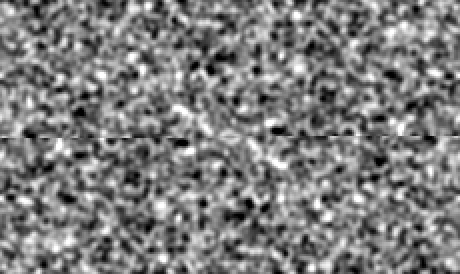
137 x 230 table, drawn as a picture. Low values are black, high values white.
Histogram: bell-shaped. Seam: none. Slope: none. Symmetry: a half turn. Grain: blotchy.
